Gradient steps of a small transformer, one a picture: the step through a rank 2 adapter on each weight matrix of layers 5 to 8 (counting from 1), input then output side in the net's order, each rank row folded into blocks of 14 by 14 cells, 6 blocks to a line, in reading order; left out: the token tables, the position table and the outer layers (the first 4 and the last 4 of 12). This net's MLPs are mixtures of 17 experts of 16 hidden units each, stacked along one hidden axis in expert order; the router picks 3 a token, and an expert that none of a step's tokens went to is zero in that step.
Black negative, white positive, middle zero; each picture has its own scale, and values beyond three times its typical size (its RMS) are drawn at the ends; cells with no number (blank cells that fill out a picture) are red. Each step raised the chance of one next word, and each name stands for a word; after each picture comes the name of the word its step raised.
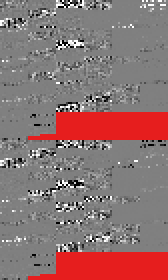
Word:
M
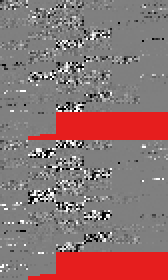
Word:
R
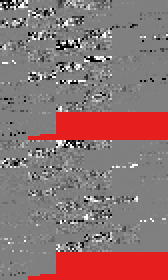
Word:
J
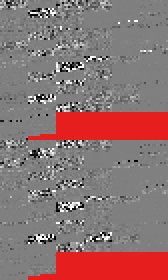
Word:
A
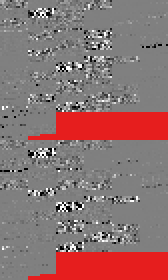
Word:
A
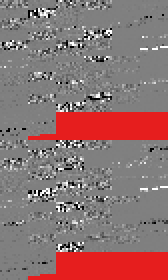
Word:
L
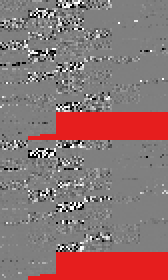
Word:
A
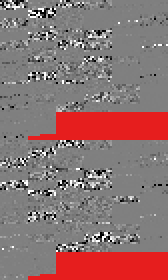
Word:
J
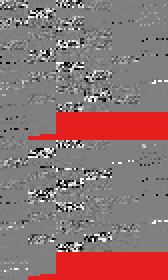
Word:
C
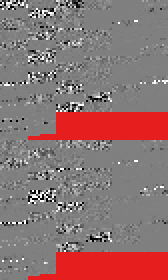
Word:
R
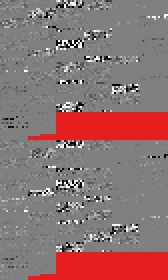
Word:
M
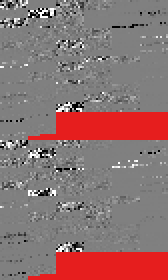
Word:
L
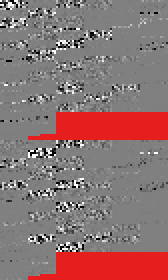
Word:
C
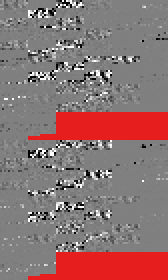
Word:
A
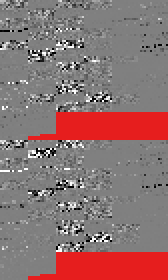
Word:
C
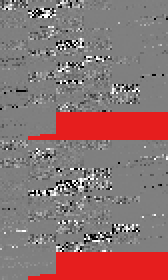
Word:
J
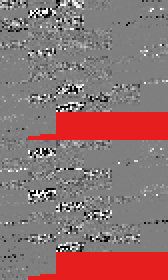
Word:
L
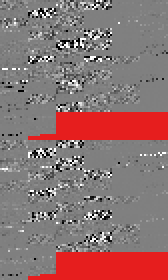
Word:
J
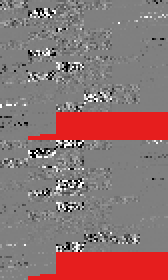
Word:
C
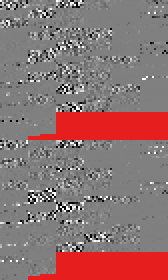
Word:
R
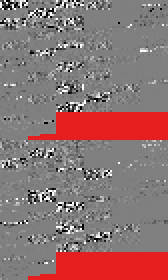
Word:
R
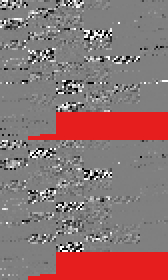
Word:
A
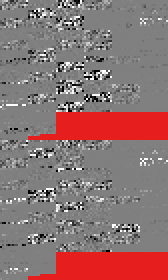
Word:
R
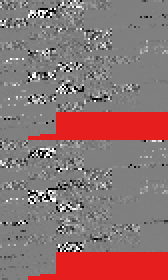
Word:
L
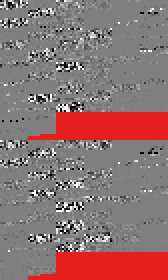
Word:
A
